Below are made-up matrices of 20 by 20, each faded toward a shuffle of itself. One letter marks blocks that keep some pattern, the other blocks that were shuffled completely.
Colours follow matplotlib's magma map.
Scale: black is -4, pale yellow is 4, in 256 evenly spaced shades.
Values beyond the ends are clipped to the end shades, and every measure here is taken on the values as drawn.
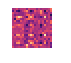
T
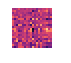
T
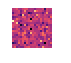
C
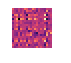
T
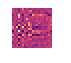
T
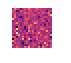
C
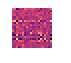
T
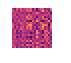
T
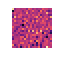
C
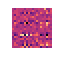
T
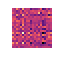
T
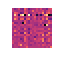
T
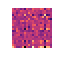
T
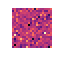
C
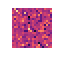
C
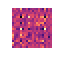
T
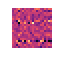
T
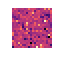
C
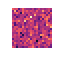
C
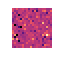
C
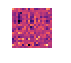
T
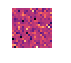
C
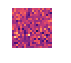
C
